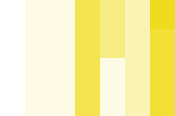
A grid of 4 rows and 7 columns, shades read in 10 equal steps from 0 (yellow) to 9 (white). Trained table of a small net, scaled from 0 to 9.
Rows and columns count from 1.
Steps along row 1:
down same down up up down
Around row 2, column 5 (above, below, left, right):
4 8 2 6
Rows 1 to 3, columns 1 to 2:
9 8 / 9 8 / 9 8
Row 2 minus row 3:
0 0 0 0 -4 0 0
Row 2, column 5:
4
